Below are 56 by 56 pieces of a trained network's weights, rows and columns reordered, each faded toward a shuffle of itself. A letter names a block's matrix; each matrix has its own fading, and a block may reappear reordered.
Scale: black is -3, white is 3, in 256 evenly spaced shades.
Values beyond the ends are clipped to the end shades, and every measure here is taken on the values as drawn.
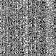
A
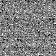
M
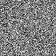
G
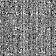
A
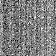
A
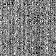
A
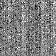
A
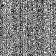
A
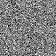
G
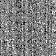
A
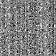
A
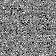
M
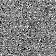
M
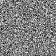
G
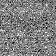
M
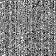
A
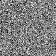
G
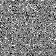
M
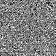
M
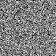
G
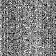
A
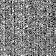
A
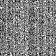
A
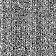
A
